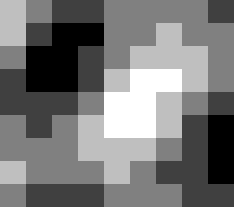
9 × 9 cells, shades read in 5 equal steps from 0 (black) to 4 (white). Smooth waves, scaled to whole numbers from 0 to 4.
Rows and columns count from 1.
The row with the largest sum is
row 6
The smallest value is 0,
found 9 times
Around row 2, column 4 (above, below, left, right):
1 1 0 2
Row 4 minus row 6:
-1 -1 -2 -2 -1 0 1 2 2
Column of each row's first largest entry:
1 1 6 6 5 5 4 1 1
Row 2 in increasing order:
0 0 1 2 2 2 2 3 3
